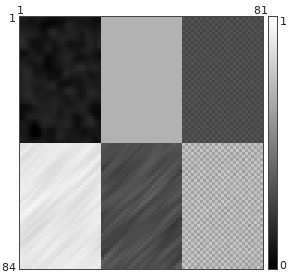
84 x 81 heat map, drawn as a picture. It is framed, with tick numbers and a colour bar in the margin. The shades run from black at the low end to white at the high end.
It is made of 2 by 3 panels. Panel 1,1: very low, blotchy, faint in contrast. Panel 1,2: high, flat. Panel 1,3: low, checkered, faint in contrast. Panel 2,1: very high, slanting up to the right, faint in contrast. Panel 2,2: low, slanting up to the right, faint in contrast. Panel 2,3: high, checkered.
